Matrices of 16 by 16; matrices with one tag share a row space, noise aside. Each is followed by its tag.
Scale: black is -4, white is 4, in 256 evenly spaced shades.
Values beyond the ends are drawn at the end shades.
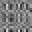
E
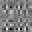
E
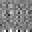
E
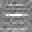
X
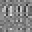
E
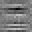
X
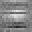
X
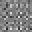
E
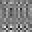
E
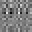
E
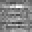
X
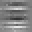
X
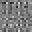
E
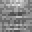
X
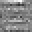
X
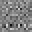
E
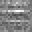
X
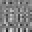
E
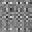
E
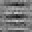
X
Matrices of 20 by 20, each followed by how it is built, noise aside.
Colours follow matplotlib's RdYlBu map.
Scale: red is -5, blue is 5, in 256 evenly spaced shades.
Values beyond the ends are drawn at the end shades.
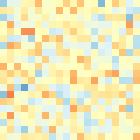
noise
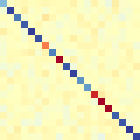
diagonal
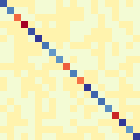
diagonal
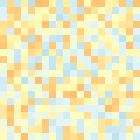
noise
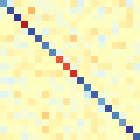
diagonal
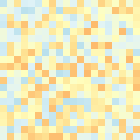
noise
